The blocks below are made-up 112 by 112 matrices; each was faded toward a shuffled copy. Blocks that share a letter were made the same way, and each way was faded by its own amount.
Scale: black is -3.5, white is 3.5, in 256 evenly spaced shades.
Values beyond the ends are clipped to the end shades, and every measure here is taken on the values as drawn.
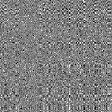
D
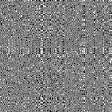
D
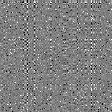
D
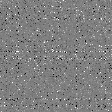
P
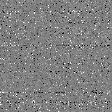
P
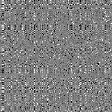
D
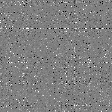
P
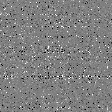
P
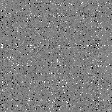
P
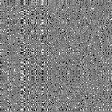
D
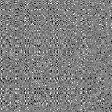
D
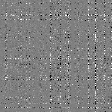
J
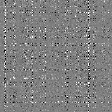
J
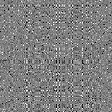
D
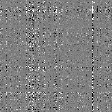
J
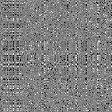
D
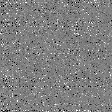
P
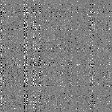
J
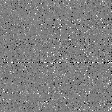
P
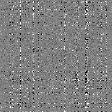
J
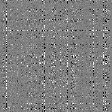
J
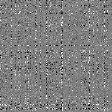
J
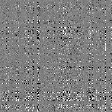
J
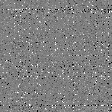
P
